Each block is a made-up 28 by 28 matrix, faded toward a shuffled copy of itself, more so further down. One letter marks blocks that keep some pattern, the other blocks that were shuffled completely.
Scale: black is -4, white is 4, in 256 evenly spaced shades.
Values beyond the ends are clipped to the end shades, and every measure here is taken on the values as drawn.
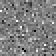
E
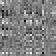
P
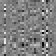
P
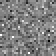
E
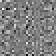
P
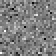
E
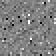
E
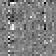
P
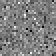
E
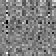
P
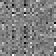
P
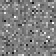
E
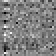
P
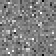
E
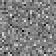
E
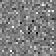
E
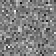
E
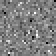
E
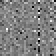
P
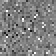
E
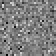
E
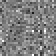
P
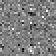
P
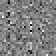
P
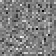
E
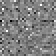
P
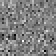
P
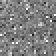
E
